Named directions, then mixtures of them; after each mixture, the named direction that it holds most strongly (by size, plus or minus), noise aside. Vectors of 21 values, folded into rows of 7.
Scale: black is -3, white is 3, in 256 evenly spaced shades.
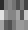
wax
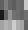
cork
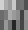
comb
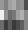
cork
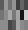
wax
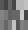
comb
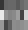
wax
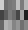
wax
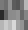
cork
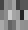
wax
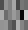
wax
